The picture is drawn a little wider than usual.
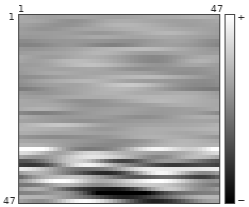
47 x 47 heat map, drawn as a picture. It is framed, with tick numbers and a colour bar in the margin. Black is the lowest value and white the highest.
Seam: horizontal, 70% of the way down, the top part calmer. Grain: streaks across. Histogram: skewed, a long tail of low values. Ninth with the lowest average: bottom middle.
